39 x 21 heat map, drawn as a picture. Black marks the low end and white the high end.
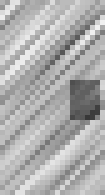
An odd patch, lower than its surroundings, sits in the middle right. Overall the values sit about 70% of the way up the scale. The ninth with the lowest average is the middle right. The grain runs diagonally up to the right.
